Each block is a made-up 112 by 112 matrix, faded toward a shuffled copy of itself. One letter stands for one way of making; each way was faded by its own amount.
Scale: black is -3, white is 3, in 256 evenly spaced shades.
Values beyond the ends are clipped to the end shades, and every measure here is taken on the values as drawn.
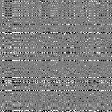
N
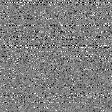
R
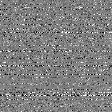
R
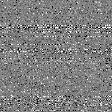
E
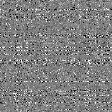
E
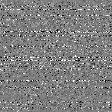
R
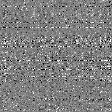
E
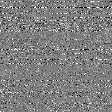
R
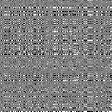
N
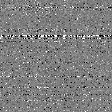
E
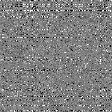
E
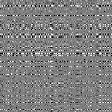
N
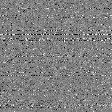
R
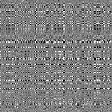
N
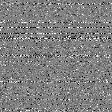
R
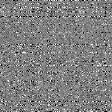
E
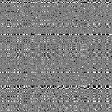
N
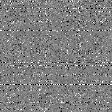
E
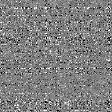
E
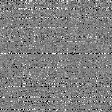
E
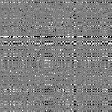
N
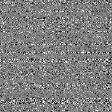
E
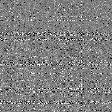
E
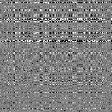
N
